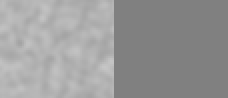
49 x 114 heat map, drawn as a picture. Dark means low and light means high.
It is made of 1 by 2 panels. Panel 1,1: high, blotchy, faint in contrast. Panel 1,2: middling, flat.
